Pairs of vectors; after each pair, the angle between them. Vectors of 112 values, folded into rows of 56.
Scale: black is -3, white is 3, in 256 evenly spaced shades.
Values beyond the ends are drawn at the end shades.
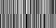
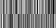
orthogonal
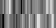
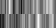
nearly parallel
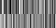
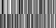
nearly opposite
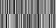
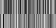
orthogonal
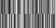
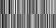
partly aligned
